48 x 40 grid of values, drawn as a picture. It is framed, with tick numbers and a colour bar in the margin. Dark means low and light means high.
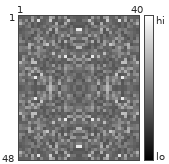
Mirror symmetry: left to right and top to bottom. Odd rows or columns: none. Grain: fine. Stripes: none. Calmest part: centre. Seam: none. Histogram: skewed, a long tail of high values.
